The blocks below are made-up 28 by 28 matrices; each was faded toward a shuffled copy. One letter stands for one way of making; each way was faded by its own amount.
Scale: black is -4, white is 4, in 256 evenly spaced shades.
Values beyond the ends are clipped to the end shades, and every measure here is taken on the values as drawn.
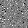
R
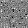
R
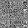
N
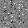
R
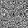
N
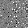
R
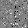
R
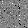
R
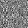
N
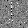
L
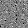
L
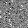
L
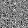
L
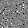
R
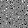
R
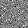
L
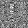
N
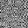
N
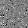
R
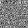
N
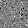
L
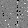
R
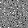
L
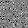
R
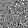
L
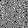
R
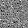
L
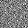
L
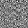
N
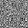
N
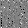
R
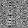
N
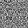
N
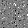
R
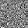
N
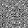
N
